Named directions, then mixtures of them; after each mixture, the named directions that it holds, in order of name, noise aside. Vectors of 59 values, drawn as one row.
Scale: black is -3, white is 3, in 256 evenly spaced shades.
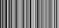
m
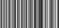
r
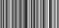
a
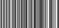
a, r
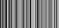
m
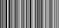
m, r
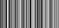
m, r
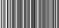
m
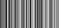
m, r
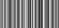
a, r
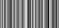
a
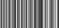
r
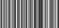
r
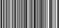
a, r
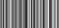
a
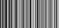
m
